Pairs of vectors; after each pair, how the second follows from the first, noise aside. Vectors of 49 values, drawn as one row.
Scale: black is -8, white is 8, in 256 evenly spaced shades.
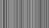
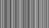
shuffled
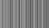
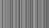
copied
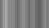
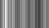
scaled up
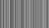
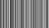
scaled up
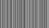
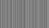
shrunk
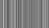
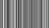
scaled up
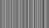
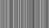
shuffled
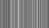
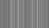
shrunk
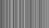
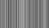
shuffled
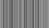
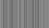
shrunk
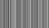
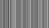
copied
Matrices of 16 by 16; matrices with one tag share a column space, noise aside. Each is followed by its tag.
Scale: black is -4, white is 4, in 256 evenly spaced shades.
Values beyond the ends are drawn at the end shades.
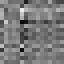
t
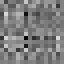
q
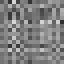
t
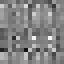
q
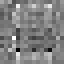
q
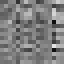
t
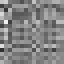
t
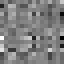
q
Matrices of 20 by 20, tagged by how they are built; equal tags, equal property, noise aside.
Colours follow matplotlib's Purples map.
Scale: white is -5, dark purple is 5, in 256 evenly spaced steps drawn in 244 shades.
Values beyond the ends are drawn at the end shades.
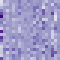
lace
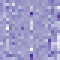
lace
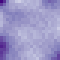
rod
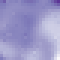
rod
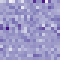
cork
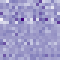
cork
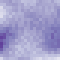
rod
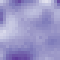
rod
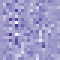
lace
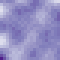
rod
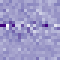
cork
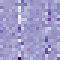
lace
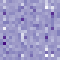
lace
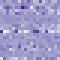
cork
